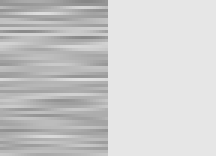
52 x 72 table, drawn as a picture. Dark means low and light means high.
The table splits into one row of 2 panels. Panel 1,1: high, streaked across. Panel 1,2: very high, flat.
